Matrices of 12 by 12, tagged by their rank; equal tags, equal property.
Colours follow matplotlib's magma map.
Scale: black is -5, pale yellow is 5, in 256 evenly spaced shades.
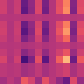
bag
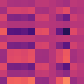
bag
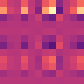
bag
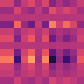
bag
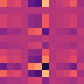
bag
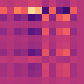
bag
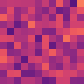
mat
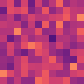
mat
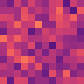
mat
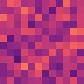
mat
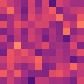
mat
